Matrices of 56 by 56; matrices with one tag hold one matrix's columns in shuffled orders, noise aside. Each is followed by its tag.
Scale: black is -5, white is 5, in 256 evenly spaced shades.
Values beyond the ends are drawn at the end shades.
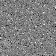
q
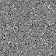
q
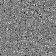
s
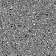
q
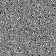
s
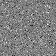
q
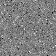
s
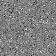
s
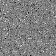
s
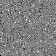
s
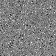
q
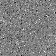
s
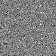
q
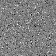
q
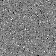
s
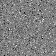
s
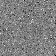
s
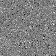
q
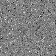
s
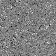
q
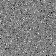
s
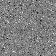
s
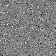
q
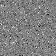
q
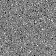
s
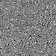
q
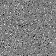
q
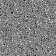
s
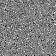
q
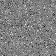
q
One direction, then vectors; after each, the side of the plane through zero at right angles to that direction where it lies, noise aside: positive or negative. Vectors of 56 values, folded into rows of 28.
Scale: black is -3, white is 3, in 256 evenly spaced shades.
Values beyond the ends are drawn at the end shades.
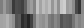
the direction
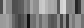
positive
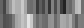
negative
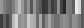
negative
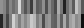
negative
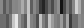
negative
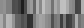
positive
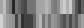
positive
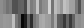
positive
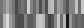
positive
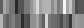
positive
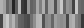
positive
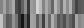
positive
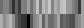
positive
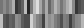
positive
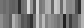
positive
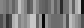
negative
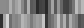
negative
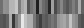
negative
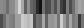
negative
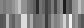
negative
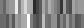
negative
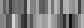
positive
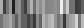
positive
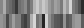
positive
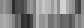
positive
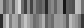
negative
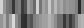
positive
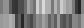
positive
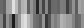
negative
